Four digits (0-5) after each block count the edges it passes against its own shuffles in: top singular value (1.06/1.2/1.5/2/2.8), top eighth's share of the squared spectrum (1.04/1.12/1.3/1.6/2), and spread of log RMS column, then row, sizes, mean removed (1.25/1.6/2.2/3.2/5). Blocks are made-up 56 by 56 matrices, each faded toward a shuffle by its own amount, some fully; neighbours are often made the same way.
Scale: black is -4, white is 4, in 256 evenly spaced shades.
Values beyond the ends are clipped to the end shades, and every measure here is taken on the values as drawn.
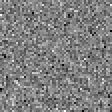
0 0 0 0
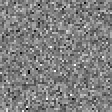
0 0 0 0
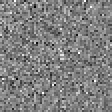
0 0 0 0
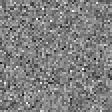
0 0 0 0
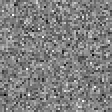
0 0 0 0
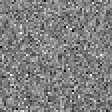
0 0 0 0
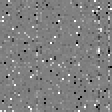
3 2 1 0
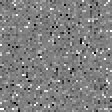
1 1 0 0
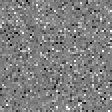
1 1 0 0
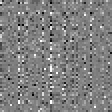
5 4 3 2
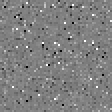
1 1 0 0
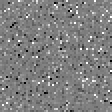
0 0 0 0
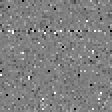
3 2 0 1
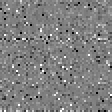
3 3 0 1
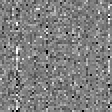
2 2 2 0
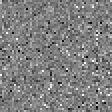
1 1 1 0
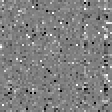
3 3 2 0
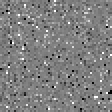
1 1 0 0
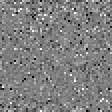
3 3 1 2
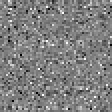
3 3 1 1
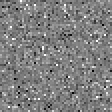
1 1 0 0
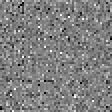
3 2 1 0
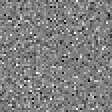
3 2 0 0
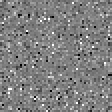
2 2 0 0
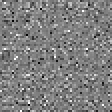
4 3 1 1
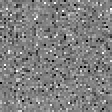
2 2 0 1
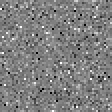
2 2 0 0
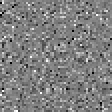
4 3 1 1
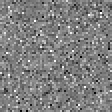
1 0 0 0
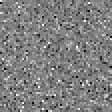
1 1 0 0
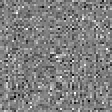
4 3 2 2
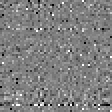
4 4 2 2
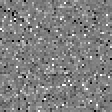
2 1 0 0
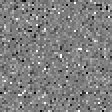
2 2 0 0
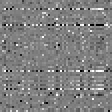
5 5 1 3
